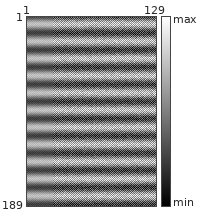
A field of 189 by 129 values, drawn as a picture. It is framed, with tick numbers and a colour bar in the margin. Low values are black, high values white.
Slope: none. Seam: vertical, 20% of the way across, the left part calmer. Stripes: horizontal, repeating 11 times.
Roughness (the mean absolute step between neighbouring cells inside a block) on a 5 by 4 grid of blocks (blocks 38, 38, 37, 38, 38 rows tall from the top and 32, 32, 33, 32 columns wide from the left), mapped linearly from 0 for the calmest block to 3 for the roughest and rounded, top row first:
0333 | 0333 | 0333 | 0333 | 0333
